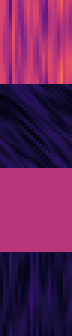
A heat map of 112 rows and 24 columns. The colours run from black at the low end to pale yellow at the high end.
It is made of 4 by 1 panels. Panel 1,1: middling, streaked downward. Panel 2,1: very low, slanting down to the right, faint in contrast. Panel 3,1: middling, flat. Panel 4,1: very low, streaked downward, faint in contrast.
